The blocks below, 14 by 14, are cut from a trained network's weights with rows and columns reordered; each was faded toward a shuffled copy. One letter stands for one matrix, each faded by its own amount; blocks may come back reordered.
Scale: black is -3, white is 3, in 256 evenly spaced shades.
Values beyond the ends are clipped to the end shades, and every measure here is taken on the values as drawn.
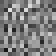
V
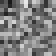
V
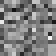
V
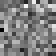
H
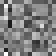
V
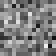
H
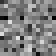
H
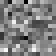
H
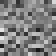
V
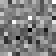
H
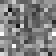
H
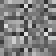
V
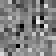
H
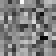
V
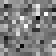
H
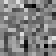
H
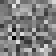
V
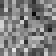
V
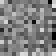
H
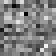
H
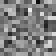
V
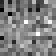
H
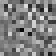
V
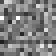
H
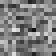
V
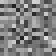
V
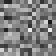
V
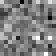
H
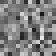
V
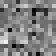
H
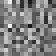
V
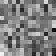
V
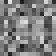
V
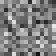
V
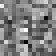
V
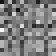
V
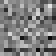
H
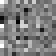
H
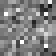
H
